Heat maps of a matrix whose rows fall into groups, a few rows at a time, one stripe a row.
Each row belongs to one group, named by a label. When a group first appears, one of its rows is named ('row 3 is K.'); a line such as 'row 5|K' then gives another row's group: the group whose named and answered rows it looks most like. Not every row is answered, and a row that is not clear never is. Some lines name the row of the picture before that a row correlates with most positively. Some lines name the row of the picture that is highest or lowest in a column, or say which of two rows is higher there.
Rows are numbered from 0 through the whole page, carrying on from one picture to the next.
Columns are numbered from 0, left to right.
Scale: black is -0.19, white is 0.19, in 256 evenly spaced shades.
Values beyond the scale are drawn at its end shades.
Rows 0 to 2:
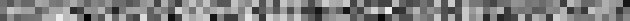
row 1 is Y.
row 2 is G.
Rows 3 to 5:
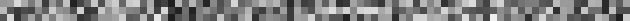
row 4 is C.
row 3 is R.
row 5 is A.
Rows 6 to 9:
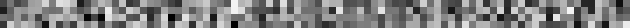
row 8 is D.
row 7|Y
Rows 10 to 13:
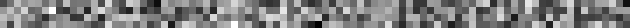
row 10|Y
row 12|R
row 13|D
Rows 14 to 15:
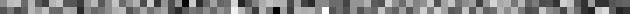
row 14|R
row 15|A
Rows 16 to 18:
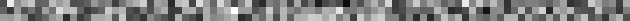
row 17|D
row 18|C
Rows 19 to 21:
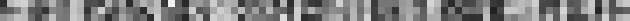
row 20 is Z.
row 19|Z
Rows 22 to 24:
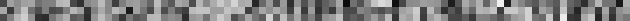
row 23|Z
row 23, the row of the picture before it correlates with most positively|20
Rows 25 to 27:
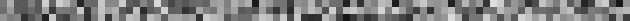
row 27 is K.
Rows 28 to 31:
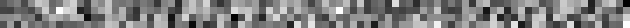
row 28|G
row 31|A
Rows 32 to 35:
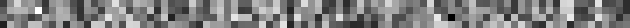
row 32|R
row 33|R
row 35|K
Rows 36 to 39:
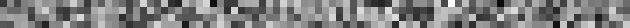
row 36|G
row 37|C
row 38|C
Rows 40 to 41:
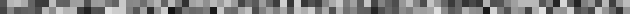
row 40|Z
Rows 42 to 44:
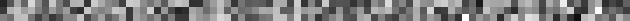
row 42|K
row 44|Z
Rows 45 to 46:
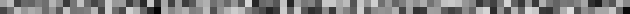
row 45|C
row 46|Y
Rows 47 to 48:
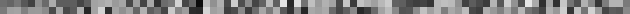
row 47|C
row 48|K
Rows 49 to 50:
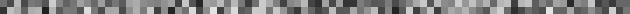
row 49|K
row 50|R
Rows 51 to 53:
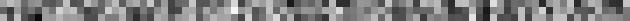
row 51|R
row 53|D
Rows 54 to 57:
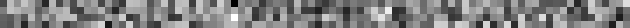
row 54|Y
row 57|K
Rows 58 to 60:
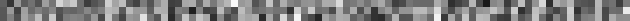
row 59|A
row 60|G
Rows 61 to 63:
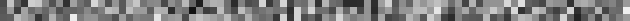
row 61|K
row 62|A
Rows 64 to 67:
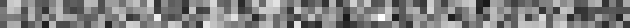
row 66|D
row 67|K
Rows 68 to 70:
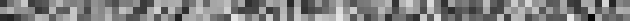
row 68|Z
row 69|Z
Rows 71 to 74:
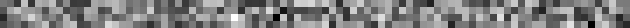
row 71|C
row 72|R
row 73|Y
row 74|A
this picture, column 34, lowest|72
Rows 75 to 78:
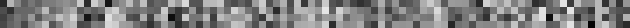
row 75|K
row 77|D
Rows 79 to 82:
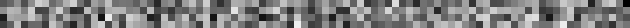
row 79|G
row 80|R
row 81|Y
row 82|K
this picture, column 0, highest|80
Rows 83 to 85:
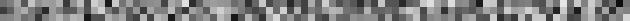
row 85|D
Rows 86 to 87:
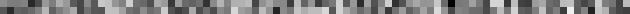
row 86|A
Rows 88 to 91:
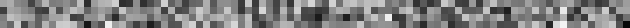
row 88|C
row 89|Z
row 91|D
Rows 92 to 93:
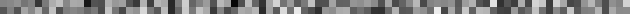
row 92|D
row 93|G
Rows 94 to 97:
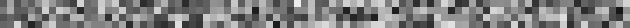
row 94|C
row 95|A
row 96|K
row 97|C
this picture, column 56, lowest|95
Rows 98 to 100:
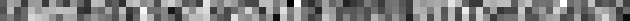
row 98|K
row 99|G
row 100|G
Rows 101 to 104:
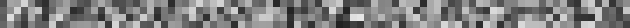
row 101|Z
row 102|R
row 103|R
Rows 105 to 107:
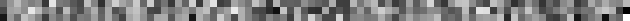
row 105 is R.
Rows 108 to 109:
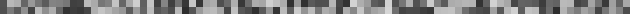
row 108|R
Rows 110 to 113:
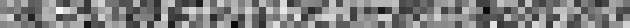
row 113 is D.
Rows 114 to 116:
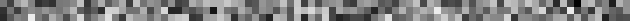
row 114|Z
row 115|A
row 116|K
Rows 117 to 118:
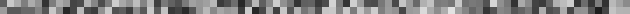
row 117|R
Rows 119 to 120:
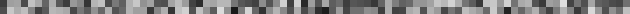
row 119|K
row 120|Y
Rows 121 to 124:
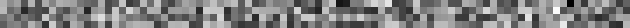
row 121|D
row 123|C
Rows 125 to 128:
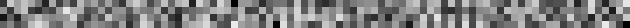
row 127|G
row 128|G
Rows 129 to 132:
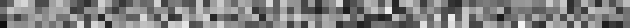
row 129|Z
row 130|Y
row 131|G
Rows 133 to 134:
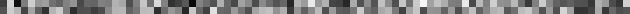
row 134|R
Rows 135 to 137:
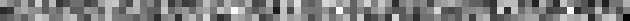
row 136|Y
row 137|G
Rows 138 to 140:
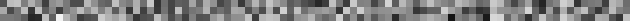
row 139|C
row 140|A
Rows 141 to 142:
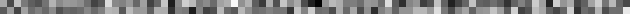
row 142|A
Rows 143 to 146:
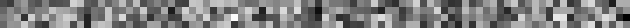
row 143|Z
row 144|G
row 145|D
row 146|Z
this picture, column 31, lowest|145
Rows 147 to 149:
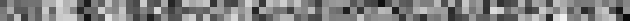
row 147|G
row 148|A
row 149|D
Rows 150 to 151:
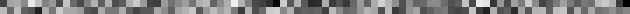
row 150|Y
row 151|D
